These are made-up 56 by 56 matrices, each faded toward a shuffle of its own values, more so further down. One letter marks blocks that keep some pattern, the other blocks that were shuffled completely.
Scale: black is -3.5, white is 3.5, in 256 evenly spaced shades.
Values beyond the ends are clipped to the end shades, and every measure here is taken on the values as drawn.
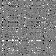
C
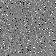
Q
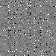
C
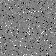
Q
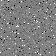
Q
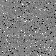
Q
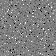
Q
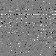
C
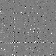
C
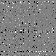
C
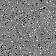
Q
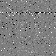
C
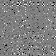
C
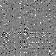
C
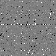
C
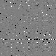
C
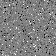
Q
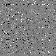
C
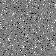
Q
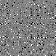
C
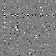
C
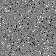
Q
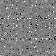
C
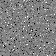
Q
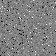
Q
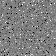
Q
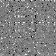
C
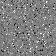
Q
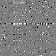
C
